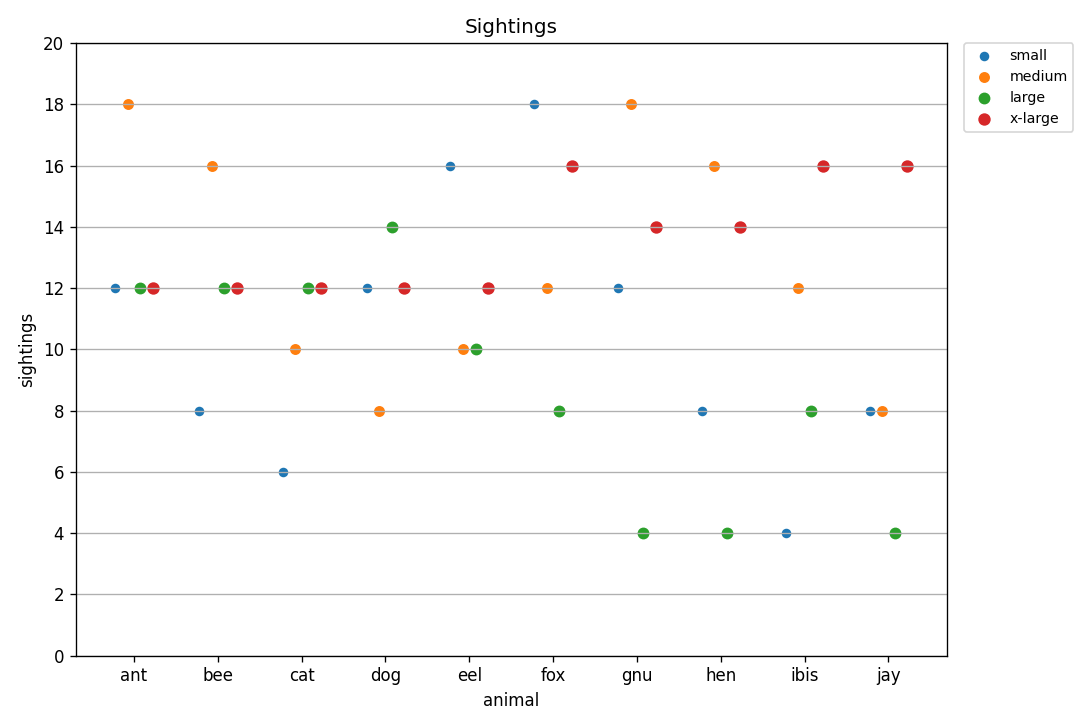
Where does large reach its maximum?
dog
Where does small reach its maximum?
fox
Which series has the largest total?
x-large
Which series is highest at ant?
medium
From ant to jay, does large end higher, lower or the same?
lower
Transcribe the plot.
Title: Sightings
x-axis: animal, ticks ant bee cat dog eel fox gnu hen ibis jay
y-axis: sightings, ticks 0 2 4 6 8 10 12 14 16 18 20
Legend: small, medium, large, x-large
Values:
small: 12 8 6 12 16 18 12 8 4 8
medium: 18 16 10 8 10 12 18 16 12 8
large: 12 12 12 14 10 8 4 4 8 4
x-large: 12 12 12 12 12 16 14 14 16 16
